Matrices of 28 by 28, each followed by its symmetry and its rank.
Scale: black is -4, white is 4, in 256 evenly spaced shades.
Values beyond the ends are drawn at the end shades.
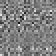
neither, rank five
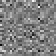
neither, rank five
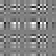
neither, rank one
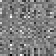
neither, rank five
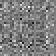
neither, rank five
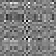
neither, rank three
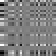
neither, rank one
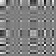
symmetric, rank one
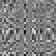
neither, rank three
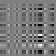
neither, rank one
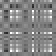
symmetric, rank one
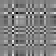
symmetric, rank one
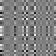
neither, rank one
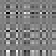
neither, rank one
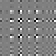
symmetric, rank one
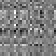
neither, rank three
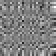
neither, rank three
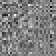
neither, rank five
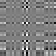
neither, rank one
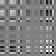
symmetric, rank one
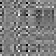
neither, rank three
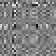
neither, rank three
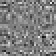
neither, rank five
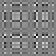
symmetric, rank one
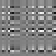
neither, rank one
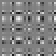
symmetric, rank one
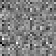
neither, rank five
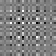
symmetric, rank one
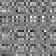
neither, rank three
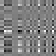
neither, rank one
